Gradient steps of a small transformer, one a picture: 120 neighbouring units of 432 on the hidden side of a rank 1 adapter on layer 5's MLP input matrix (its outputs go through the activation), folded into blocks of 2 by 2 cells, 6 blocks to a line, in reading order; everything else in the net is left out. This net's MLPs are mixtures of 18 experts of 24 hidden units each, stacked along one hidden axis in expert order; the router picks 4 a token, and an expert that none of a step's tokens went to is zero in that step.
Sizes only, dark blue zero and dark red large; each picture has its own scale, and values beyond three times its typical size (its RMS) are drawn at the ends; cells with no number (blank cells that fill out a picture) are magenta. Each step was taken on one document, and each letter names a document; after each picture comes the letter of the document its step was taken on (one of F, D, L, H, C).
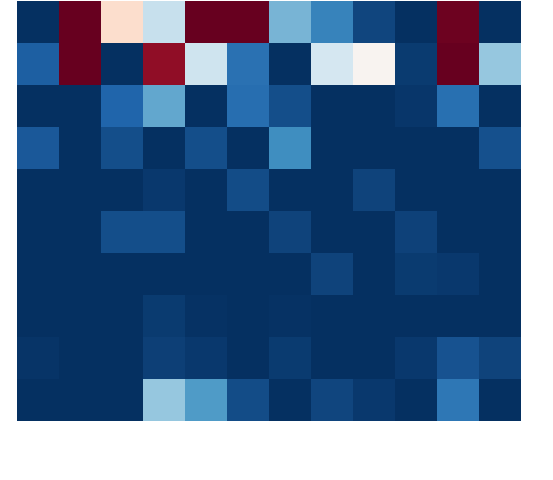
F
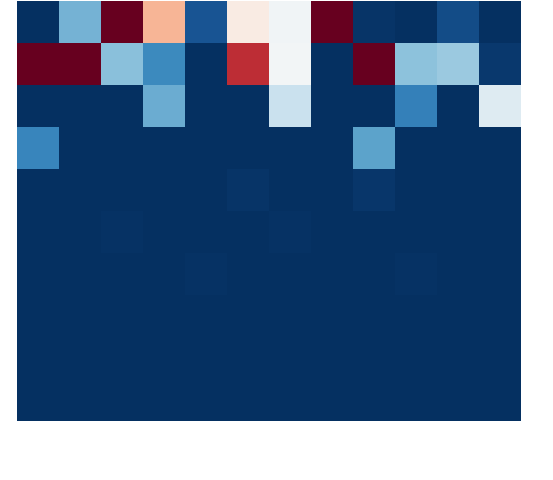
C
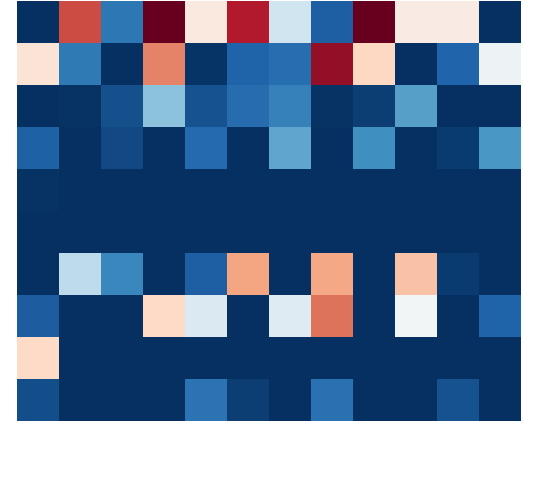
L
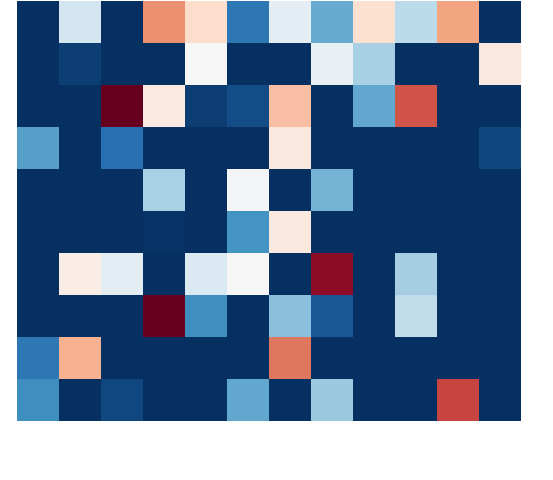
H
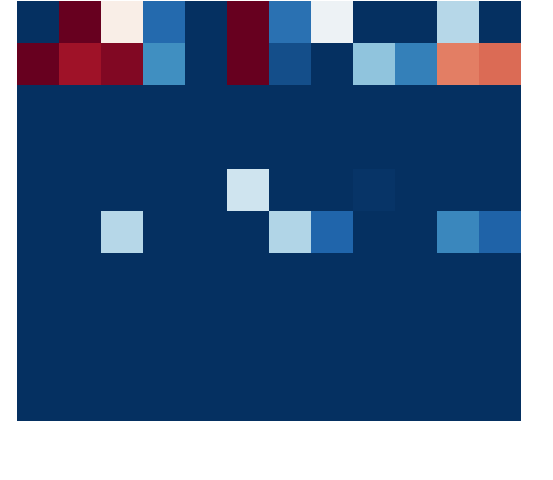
C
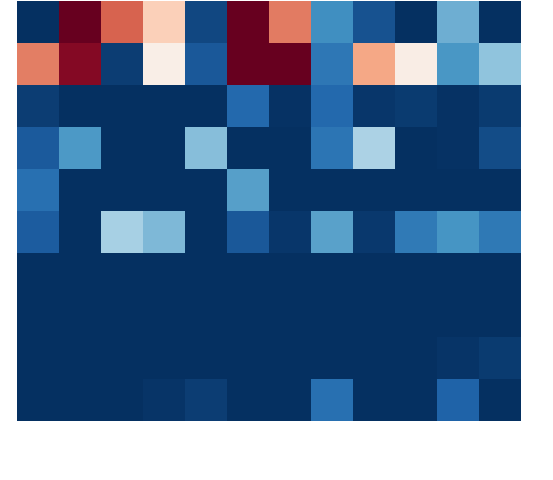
C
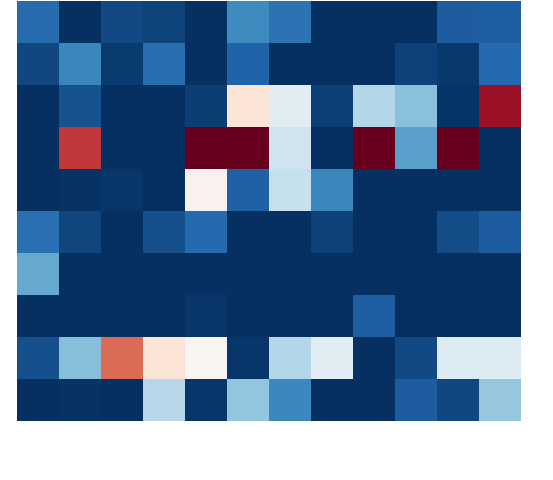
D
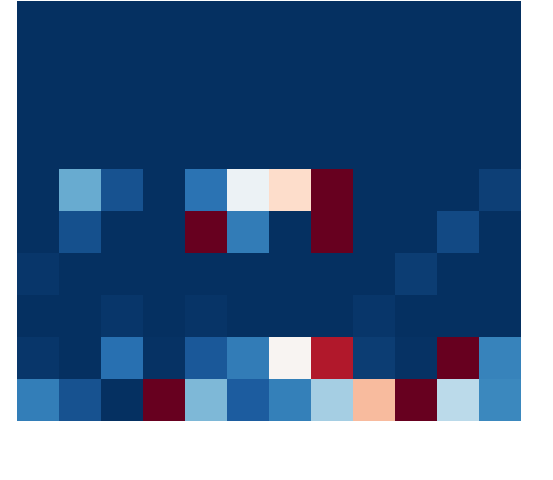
D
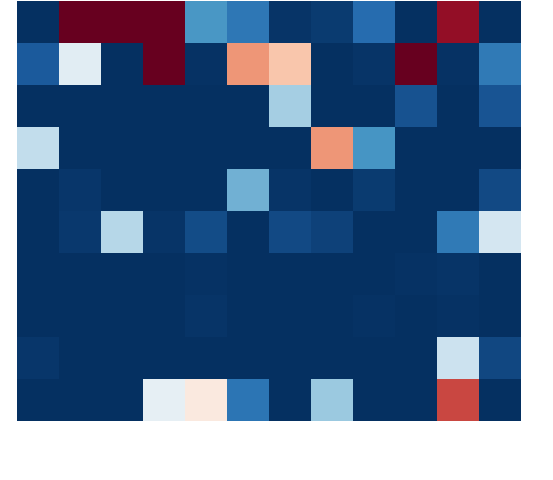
C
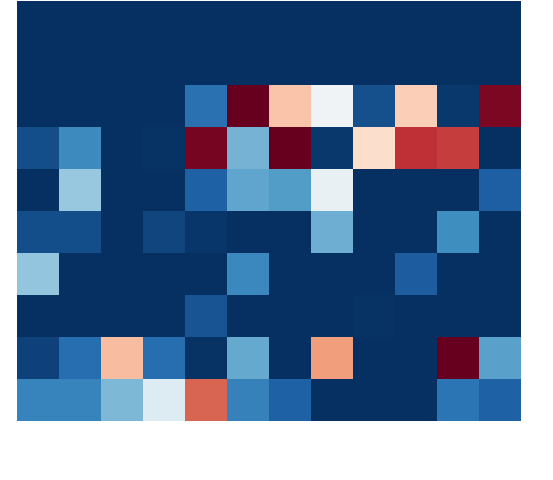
D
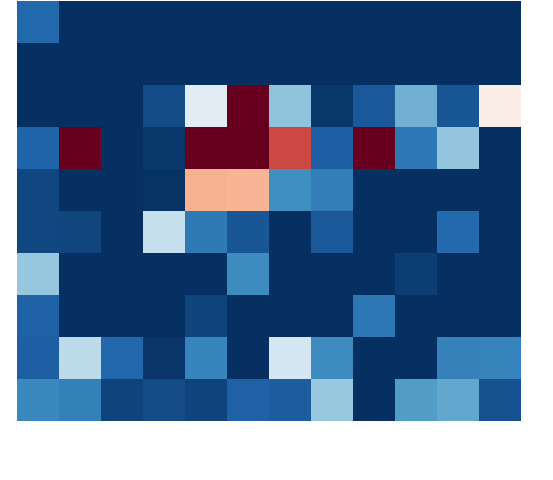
D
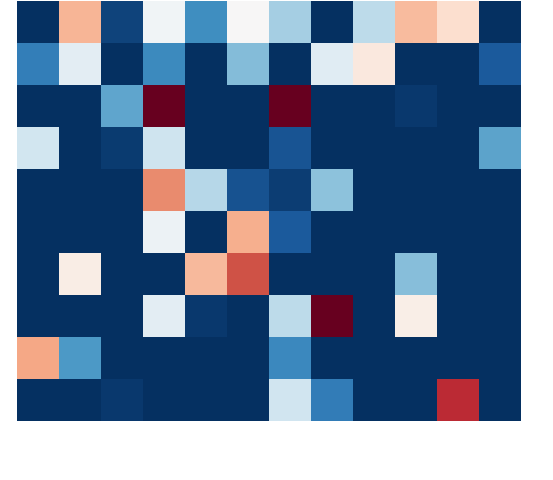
H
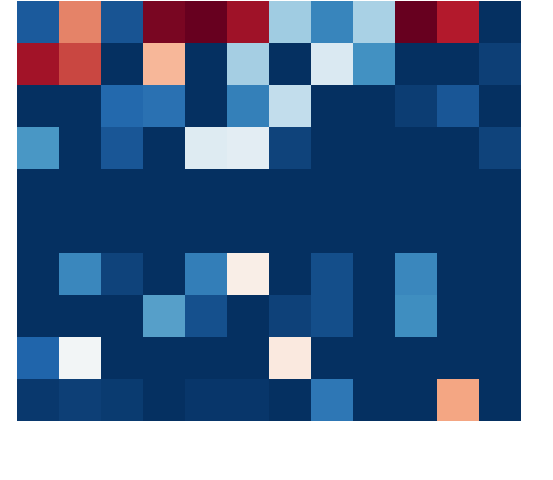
L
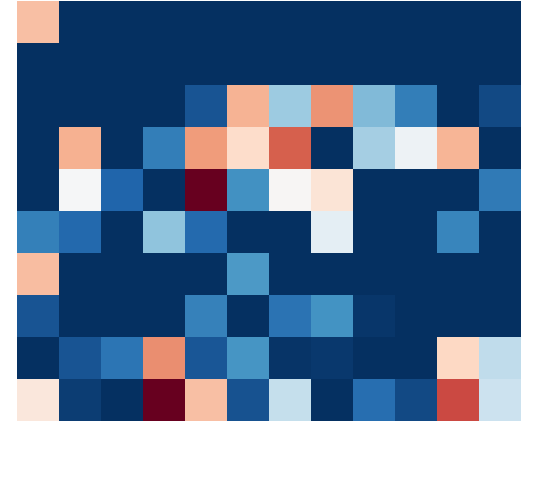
D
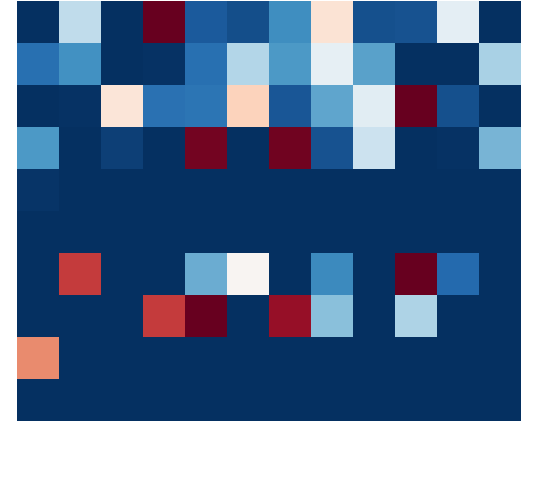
L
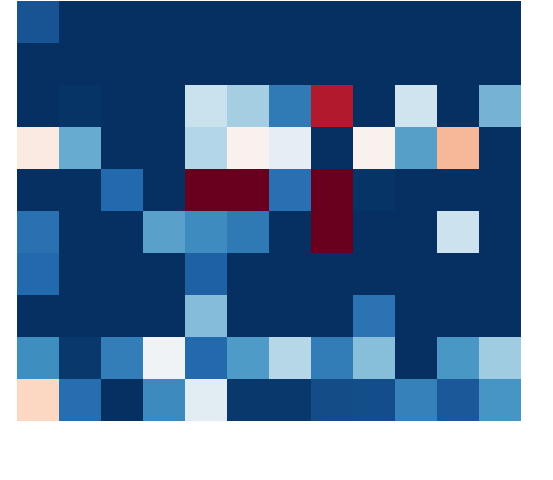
D
